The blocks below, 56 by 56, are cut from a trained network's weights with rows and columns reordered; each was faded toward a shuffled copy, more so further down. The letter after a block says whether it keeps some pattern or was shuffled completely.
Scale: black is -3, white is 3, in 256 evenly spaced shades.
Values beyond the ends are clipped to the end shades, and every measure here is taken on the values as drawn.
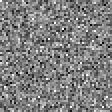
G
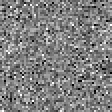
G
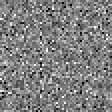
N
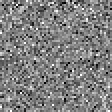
G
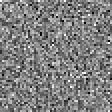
N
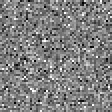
N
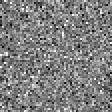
G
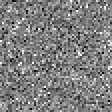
G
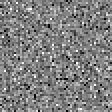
G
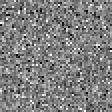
G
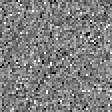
G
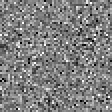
N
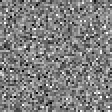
G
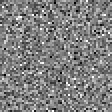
N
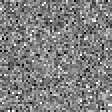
G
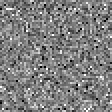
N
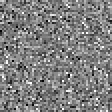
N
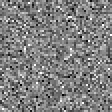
G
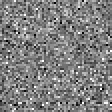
N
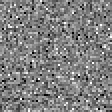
G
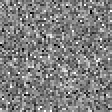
G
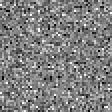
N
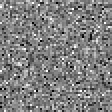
G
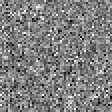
N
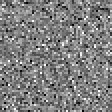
G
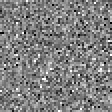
N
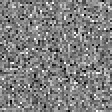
G
